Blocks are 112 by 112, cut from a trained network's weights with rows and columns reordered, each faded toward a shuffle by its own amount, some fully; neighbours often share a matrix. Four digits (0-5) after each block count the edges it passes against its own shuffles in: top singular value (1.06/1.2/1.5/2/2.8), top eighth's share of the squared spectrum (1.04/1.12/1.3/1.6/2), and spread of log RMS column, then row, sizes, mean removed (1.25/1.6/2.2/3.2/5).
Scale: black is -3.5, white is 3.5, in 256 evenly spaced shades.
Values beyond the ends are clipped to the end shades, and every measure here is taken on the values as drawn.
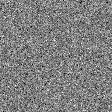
0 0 0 0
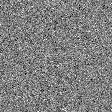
0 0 0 0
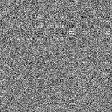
4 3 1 2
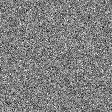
1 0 0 0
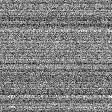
5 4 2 3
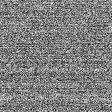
3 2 0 0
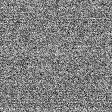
2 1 0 0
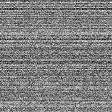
5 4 2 3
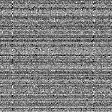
5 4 3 3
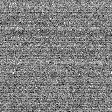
4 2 1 1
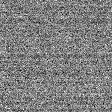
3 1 0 0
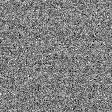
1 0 0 0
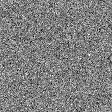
1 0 0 0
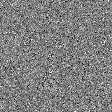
2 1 1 0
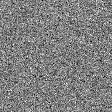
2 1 0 0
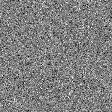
2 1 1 0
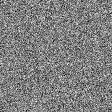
0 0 0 0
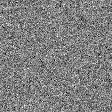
1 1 0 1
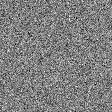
0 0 0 0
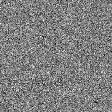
2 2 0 1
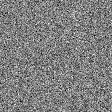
1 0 0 0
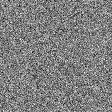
1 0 0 0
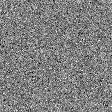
1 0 0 0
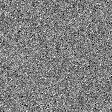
1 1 0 0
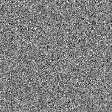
3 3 0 2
